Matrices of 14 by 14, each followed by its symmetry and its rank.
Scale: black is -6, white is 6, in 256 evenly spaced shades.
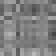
antisymmetric, rank two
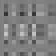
neither, rank one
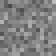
neither, full rank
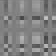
neither, rank one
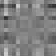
antisymmetric, rank two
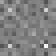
symmetric, rank three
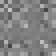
symmetric, rank three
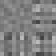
antisymmetric, rank two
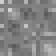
symmetric, rank three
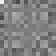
symmetric, rank three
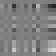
neither, rank one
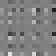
antisymmetric, rank two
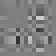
antisymmetric, rank two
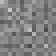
symmetric, rank three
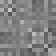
symmetric, rank three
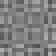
antisymmetric, rank two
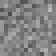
neither, full rank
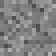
neither, full rank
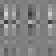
neither, rank one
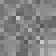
symmetric, rank three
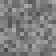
neither, full rank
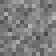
neither, full rank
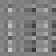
neither, rank one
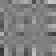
antisymmetric, rank two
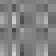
neither, rank one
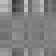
neither, rank one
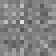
symmetric, rank three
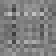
antisymmetric, rank two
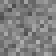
neither, full rank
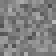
neither, full rank
